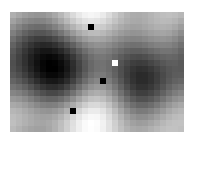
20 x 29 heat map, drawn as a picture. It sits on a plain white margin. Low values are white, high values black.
Ninth with the highest average: middle left. Ninth with the lowest average: bottom middle. Average level on the scale: 50%. Lone odd cells: 4, 3 higher and 1 lower than their neighbours.
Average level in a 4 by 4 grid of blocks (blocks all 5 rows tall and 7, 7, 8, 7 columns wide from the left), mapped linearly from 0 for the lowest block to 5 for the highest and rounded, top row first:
3111
5433
4334
1001
